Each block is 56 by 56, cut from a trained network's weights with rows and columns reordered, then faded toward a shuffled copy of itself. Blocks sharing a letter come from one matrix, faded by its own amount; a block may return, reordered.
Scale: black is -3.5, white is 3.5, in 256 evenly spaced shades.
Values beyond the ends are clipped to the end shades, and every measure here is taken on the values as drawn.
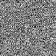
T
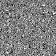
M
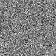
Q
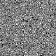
Q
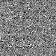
M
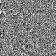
M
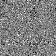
M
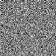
T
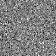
M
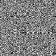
T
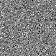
Q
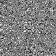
M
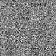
T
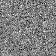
Q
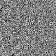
T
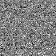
M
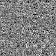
M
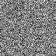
T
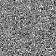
M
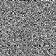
T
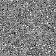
M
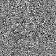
M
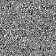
M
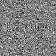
T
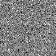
M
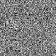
T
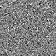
Q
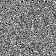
Q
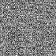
T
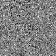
M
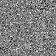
M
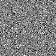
Q
